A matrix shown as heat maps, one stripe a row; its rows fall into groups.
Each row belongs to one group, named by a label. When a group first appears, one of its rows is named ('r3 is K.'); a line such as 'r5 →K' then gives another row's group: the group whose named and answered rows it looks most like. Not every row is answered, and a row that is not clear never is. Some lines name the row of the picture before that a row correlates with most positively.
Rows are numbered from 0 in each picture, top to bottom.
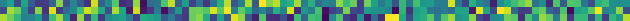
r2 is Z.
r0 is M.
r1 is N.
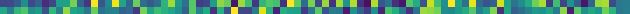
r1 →Z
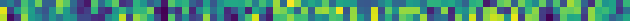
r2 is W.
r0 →M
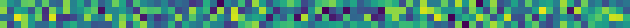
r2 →N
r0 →W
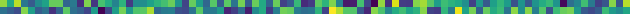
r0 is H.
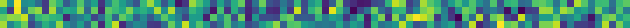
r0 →Z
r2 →H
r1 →Z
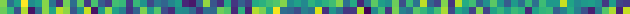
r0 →W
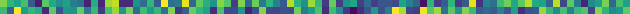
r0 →M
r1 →Z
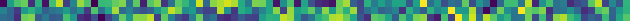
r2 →W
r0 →N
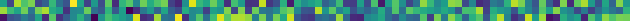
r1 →H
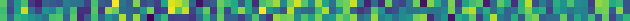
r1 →M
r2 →W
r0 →M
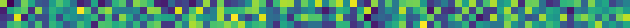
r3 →N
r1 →N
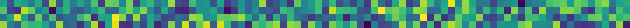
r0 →Z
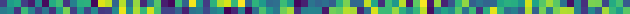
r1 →W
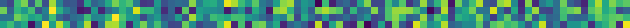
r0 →N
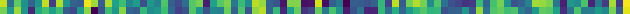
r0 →H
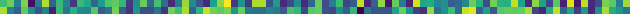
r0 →H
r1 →M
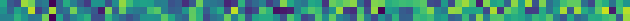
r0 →W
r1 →Z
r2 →H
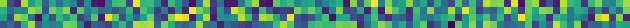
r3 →W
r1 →Z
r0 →W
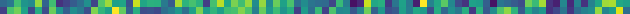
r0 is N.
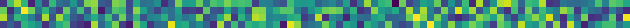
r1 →W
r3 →M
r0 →N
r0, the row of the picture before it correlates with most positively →1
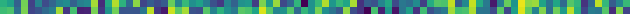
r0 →M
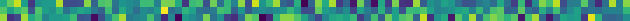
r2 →W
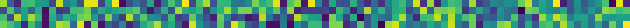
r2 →Z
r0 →M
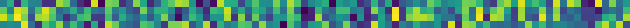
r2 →H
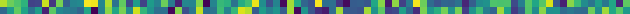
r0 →H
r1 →N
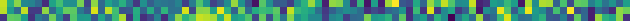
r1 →M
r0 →Z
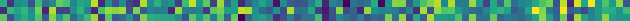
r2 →Z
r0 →Z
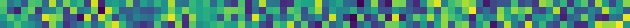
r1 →M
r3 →N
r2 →H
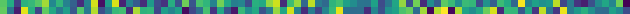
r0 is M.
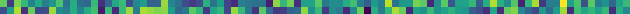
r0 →W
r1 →Z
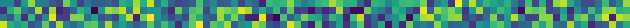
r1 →N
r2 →Z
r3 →H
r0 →W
